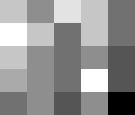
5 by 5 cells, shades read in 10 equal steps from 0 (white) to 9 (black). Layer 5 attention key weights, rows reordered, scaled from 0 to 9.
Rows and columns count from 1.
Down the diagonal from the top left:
2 2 5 0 9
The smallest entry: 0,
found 2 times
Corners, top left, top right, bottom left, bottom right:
2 5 5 9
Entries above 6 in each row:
0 0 0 0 1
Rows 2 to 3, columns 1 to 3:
0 2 5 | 2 4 5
